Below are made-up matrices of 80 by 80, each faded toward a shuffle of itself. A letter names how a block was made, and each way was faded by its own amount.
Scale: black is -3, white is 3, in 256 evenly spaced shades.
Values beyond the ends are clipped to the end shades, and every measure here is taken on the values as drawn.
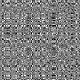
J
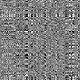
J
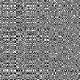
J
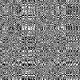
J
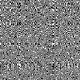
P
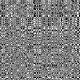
J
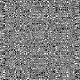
P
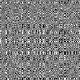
J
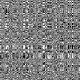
J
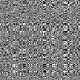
J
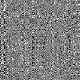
P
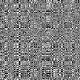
J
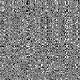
P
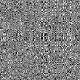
P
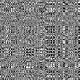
J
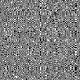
P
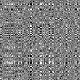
J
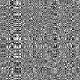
J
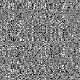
P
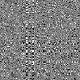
P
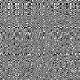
J
